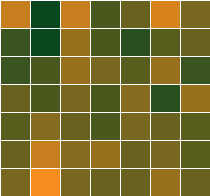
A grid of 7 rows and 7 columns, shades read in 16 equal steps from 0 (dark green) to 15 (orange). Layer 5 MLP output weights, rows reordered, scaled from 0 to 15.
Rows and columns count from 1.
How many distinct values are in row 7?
4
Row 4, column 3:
7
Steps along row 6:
up down up down up down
